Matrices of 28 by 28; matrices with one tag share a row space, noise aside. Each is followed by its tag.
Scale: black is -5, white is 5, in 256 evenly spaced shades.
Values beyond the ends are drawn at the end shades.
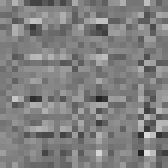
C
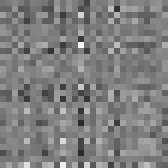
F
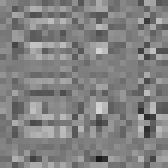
C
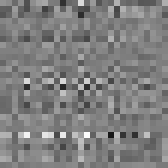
F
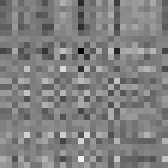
F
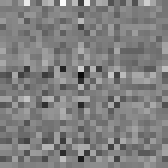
F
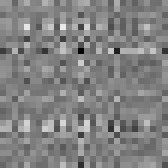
F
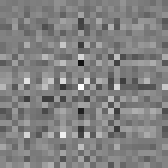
F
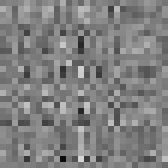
F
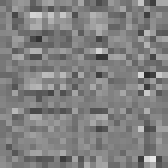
C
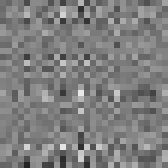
F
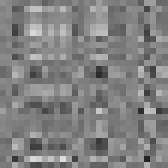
C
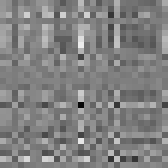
F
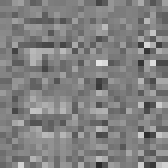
C
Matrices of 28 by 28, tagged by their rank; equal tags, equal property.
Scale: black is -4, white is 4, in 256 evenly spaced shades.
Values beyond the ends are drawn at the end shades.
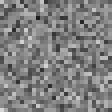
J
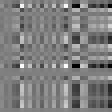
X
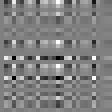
X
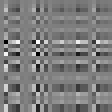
X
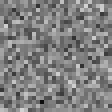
J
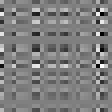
X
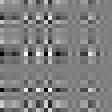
X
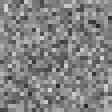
J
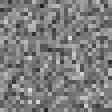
J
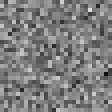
J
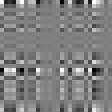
X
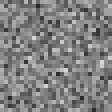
J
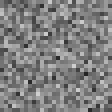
J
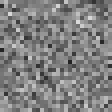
J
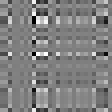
X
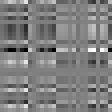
X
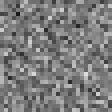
J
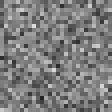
J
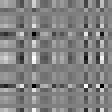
X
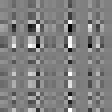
X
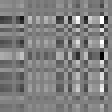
X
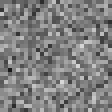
J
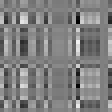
X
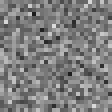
J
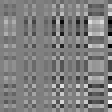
X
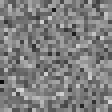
J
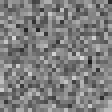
J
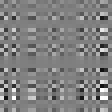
X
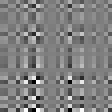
X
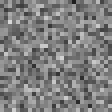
J
